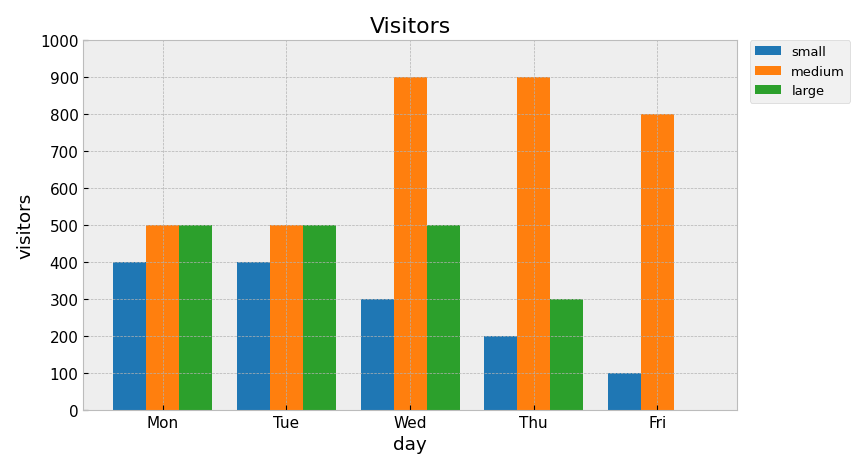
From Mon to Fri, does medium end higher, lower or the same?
higher
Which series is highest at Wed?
medium
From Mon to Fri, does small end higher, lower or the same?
lower
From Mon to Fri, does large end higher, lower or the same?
lower
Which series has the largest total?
medium
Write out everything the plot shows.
Title: Visitors
x-axis: day, ticks Mon Tue Wed Thu Fri
y-axis: visitors, ticks 0 100 200 300 400 500 600 700 800 900 1000
Legend: small, medium, large
Values:
small: 400 400 300 200 100
medium: 500 500 900 900 800
large: 500 500 500 300 0
